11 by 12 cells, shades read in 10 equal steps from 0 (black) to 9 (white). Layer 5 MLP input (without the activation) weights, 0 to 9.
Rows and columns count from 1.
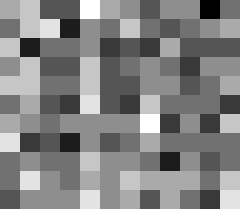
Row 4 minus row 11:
2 2 -2 -2 -1 -2 -2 2 -2 -2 3 -3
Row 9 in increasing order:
1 3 4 4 4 4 4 5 5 5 5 7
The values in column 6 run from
2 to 6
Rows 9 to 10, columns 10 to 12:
5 3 4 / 6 4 7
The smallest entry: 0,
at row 1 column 11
